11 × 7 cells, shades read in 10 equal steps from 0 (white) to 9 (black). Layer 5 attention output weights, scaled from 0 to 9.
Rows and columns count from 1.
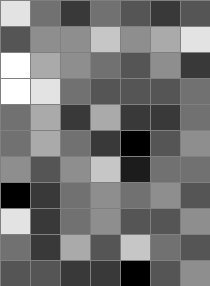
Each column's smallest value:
0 1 3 2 2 3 1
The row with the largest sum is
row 11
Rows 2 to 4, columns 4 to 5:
2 4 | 5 6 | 6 6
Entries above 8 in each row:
0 0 0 0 0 1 0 1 0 0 1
